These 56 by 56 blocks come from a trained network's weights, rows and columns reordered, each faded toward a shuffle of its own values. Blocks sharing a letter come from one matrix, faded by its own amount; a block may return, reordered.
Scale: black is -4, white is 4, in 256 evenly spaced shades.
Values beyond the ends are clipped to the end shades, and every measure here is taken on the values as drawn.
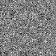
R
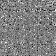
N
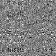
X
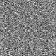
R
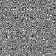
X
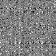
N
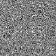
X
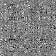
N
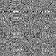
R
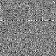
R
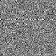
R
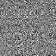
X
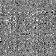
N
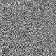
R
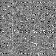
N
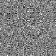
X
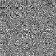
X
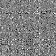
N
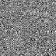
R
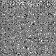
N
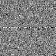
R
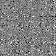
N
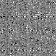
N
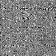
N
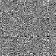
X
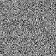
X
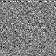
R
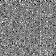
N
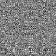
X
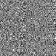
X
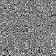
X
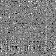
N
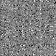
N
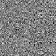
X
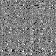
N
